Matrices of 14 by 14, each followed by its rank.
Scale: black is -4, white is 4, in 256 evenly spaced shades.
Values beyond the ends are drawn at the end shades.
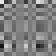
one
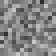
full rank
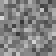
full rank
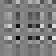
one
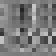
two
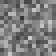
full rank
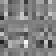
two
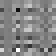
two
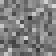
full rank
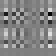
one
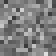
full rank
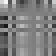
one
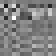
two
